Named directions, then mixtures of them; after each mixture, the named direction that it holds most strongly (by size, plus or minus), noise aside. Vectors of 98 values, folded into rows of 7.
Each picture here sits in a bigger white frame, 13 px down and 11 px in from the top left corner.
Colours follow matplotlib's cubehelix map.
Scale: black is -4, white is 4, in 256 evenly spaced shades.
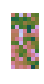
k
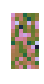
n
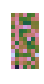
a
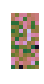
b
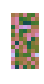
a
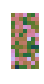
a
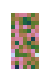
a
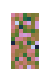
n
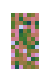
a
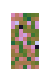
n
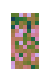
k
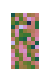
n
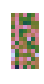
a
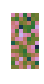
n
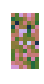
k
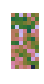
k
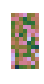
a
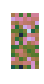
k
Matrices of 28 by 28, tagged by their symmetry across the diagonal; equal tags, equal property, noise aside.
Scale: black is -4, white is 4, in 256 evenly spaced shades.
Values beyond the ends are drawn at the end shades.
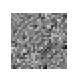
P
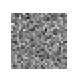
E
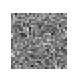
E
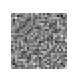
P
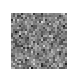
E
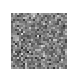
E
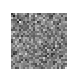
P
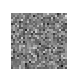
E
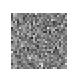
E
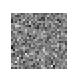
E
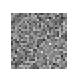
P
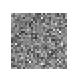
P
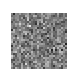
E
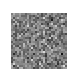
E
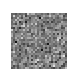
P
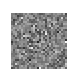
P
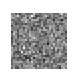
E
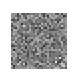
P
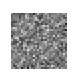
P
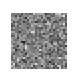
E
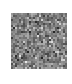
E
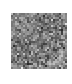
P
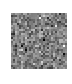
E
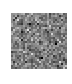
P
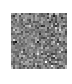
E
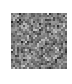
P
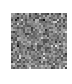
P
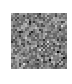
P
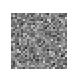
P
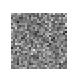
E
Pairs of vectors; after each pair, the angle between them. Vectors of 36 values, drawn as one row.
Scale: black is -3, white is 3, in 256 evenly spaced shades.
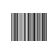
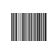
orthogonal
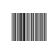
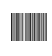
nearly opposite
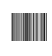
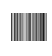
orthogonal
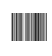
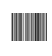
nearly parallel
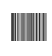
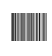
nearly parallel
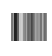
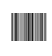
partly aligned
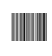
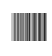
orthogonal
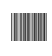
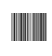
partly aligned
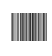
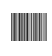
partly opposed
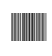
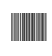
nearly parallel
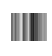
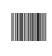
orthogonal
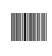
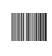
nearly opposite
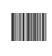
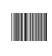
nearly opposite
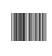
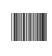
partly aligned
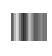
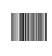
partly aligned
